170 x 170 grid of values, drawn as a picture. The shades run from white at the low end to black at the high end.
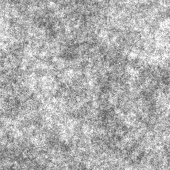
The top right is the ninth with the lowest average. No regular stripes run through it. On average the colour sits 30% of the way up the scale. The texture is blotchy. No single row or column stands out from its neighbours.
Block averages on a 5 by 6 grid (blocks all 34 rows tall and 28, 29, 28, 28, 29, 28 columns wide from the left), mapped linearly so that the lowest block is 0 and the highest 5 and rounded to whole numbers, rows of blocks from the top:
3 4 4 3 2 1 / 2 2 4 4 3 0 / 4 1 3 4 3 5 / 3 2 2 4 3 3 / 5 4 4 3 4 3
